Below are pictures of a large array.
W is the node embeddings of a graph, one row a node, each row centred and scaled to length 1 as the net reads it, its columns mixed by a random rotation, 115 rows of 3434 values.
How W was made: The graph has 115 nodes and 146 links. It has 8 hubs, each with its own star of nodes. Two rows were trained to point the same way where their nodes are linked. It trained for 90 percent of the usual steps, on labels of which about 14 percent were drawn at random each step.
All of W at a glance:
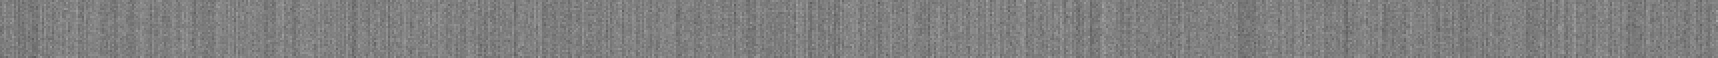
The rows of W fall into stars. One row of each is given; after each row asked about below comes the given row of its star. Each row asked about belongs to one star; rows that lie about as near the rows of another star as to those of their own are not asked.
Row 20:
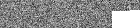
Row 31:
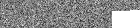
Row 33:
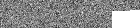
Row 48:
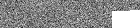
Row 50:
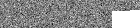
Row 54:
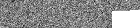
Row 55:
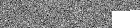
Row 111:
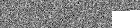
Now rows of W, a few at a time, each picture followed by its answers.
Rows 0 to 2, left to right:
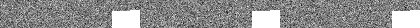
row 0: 50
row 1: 31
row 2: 20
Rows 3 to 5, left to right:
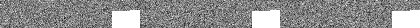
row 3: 111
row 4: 20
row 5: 54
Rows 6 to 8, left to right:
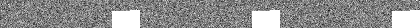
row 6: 55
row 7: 48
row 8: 48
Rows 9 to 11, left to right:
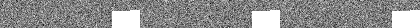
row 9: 50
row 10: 48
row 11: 111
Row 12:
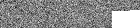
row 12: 33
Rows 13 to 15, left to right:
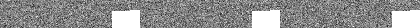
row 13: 20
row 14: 31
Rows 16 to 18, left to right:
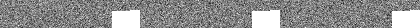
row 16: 111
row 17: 50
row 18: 50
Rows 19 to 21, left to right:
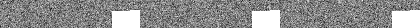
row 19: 55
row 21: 33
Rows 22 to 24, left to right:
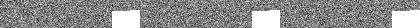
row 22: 33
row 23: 20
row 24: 31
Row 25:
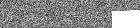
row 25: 48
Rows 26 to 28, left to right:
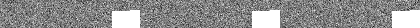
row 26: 48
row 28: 20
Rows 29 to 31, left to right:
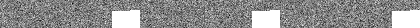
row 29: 48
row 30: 33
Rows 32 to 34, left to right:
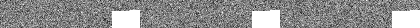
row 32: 31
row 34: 31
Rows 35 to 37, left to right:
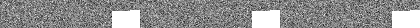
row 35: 33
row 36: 33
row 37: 48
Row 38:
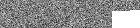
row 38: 48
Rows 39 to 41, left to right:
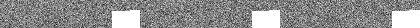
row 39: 111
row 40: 33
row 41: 48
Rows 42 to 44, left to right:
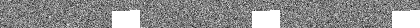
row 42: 20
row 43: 48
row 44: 48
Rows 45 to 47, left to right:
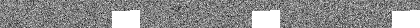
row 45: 111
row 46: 50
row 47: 111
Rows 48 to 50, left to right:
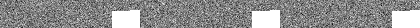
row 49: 33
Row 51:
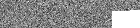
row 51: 50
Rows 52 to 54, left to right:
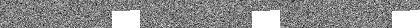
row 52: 50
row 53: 54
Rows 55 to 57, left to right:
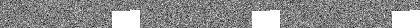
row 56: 31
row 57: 55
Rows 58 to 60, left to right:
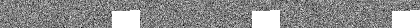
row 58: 111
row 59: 50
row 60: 50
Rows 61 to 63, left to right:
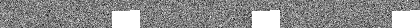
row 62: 50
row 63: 33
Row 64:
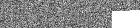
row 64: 33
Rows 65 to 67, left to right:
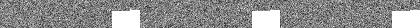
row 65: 31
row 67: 33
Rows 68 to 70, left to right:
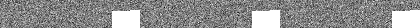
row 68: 48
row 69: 33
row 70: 20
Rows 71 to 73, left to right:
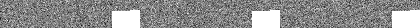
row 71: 31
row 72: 33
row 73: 20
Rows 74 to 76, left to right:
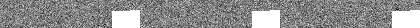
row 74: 20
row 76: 55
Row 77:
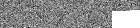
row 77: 20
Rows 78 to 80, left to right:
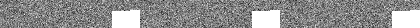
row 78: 50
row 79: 31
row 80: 31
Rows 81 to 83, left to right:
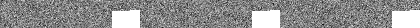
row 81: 33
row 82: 33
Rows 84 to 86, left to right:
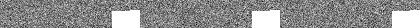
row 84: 20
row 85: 33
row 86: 31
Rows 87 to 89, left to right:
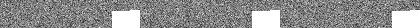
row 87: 55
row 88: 48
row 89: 33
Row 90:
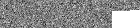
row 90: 31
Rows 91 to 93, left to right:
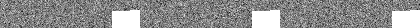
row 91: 31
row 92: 50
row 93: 48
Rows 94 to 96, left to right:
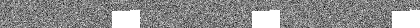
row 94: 50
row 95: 55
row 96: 55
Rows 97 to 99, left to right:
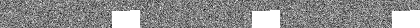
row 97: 48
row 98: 54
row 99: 20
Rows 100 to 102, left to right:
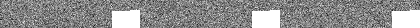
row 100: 111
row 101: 48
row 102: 55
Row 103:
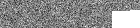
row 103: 31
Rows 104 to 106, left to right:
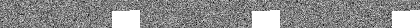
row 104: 54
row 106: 50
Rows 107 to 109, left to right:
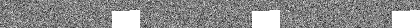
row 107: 55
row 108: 20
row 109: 31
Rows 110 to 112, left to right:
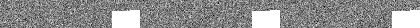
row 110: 20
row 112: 31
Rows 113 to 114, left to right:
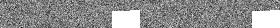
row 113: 48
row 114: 55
